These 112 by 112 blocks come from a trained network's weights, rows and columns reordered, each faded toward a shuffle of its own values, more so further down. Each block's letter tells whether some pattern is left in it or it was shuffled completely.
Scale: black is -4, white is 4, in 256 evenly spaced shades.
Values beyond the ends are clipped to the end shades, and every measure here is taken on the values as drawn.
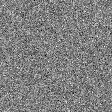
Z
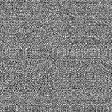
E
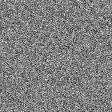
Z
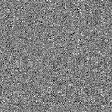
E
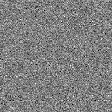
E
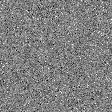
Z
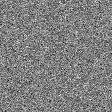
Z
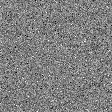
Z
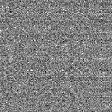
E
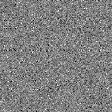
E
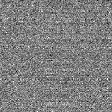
E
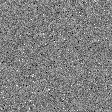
Z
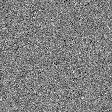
Z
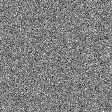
Z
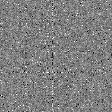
E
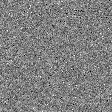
Z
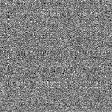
E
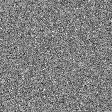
Z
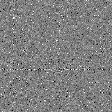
E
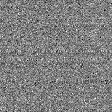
E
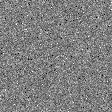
Z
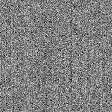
E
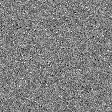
Z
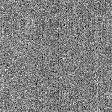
E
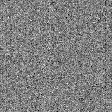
E
